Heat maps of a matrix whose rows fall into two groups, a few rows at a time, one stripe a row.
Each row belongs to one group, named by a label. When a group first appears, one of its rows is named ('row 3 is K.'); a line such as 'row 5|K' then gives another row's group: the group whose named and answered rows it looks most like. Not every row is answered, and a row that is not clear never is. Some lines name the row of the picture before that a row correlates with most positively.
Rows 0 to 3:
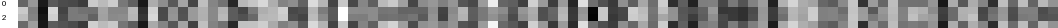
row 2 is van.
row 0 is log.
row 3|log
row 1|van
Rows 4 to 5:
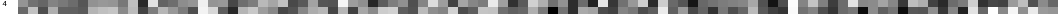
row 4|van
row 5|log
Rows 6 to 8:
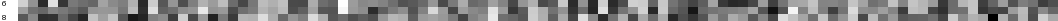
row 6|van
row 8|log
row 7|van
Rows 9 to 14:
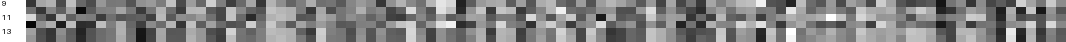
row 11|van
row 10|van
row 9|log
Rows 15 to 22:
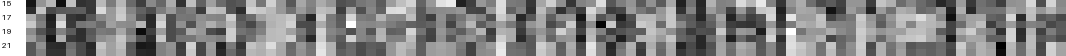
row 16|log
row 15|log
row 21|log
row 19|van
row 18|van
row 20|van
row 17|van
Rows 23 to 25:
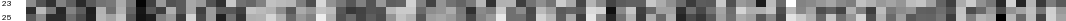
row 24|log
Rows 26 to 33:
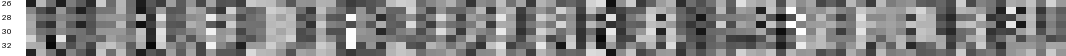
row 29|van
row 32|log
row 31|van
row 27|van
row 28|van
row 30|van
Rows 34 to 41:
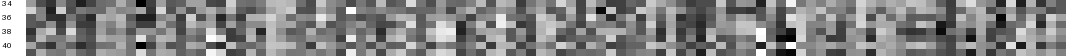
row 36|log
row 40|van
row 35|van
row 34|van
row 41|log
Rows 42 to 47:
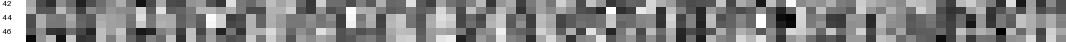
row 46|log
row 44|log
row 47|log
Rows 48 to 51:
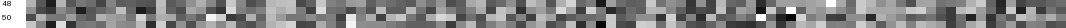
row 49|van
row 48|van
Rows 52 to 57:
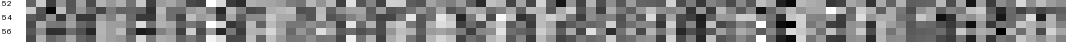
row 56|log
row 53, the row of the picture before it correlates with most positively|48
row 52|log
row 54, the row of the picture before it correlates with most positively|49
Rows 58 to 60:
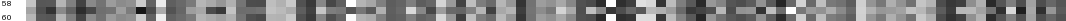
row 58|van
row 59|van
